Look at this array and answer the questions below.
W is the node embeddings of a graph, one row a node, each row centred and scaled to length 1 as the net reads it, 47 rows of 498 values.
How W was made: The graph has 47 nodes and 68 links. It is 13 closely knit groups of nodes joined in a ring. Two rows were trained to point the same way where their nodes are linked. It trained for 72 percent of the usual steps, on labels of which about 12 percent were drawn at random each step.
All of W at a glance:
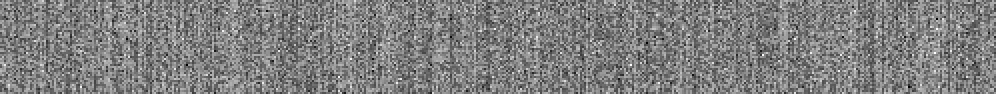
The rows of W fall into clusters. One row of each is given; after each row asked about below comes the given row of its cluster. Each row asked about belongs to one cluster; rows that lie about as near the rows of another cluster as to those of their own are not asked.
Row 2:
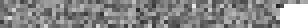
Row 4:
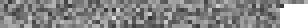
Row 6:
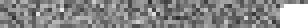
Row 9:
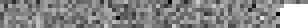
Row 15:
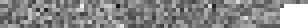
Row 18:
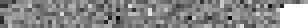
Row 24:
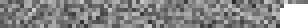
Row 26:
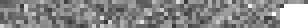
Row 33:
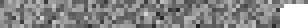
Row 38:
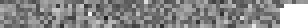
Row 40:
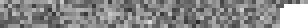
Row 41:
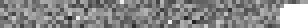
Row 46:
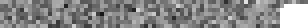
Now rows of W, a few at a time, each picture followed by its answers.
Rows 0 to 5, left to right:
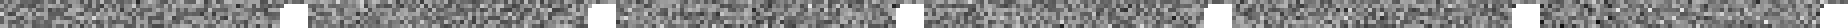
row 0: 4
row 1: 41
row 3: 40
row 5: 24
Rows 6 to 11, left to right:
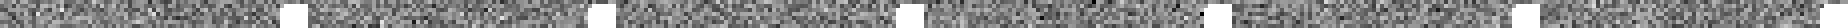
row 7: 41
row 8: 18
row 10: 41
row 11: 15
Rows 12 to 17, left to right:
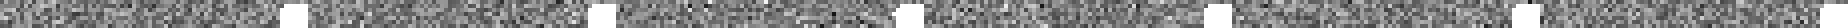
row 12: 33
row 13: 33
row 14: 24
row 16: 9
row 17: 9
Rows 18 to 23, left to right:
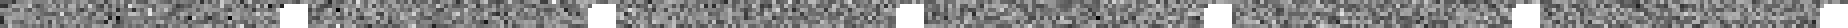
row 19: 15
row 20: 6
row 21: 26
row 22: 2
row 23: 18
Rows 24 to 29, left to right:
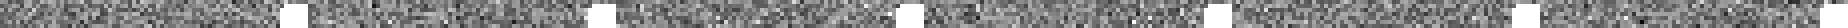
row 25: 2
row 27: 40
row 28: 4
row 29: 2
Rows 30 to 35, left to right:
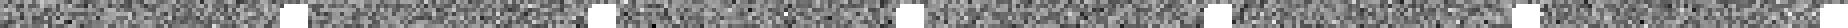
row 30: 40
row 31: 41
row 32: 9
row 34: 15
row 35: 46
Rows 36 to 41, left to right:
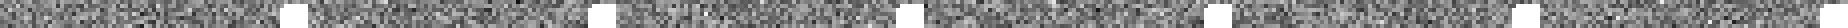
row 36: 6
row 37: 46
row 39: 26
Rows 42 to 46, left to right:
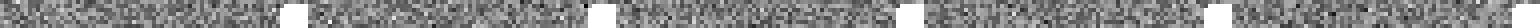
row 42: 18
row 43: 18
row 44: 38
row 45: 38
